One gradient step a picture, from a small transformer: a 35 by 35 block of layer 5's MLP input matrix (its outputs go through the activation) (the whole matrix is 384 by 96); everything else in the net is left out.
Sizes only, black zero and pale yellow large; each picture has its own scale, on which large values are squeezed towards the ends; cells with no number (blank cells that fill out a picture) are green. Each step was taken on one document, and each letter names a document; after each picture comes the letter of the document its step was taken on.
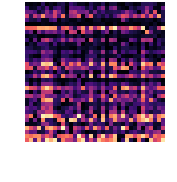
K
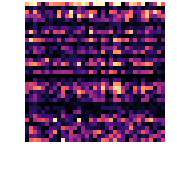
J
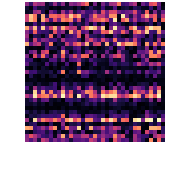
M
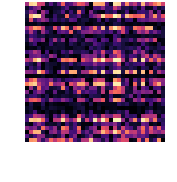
J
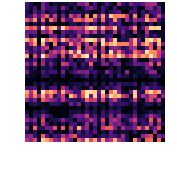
M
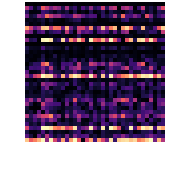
K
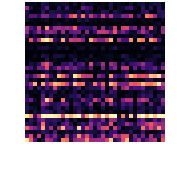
K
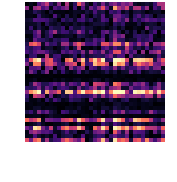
J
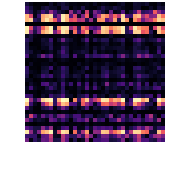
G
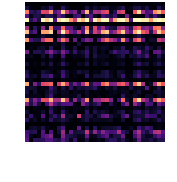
G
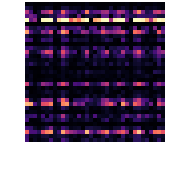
G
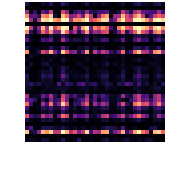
G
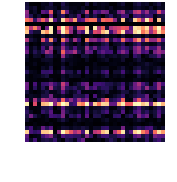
G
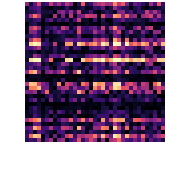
J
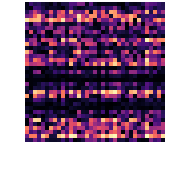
M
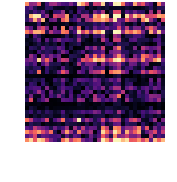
J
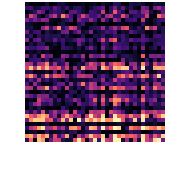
K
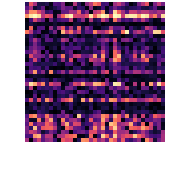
J
